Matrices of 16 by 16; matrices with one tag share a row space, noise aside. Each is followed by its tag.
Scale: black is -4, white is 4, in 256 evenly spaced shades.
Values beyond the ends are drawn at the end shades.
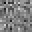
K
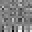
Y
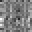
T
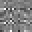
K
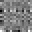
T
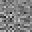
K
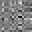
Y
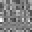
T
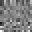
T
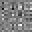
Y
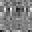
T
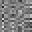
Y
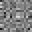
T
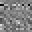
T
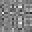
Y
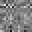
K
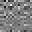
K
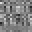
T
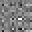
Y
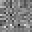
K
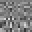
K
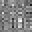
Y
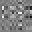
Y
